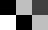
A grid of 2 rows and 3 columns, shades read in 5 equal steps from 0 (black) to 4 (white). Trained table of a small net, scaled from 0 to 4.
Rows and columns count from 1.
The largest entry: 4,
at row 2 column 1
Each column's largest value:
4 3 3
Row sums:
4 7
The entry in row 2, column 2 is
0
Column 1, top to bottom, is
0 4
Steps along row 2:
down up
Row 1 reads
0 3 1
